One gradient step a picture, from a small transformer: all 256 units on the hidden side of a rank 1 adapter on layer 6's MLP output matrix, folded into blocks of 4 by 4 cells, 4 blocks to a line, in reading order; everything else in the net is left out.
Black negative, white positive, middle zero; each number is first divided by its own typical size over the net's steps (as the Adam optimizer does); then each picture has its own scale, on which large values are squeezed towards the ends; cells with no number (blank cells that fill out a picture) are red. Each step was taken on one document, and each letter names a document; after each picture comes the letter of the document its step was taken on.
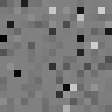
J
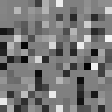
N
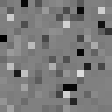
J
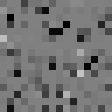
J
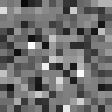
N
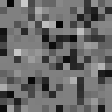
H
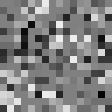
H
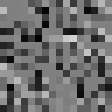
N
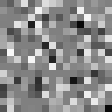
H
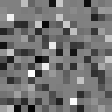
N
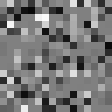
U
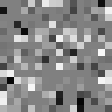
H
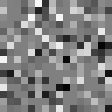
H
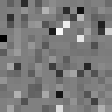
J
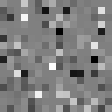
J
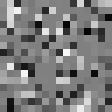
U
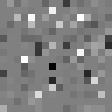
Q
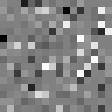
J
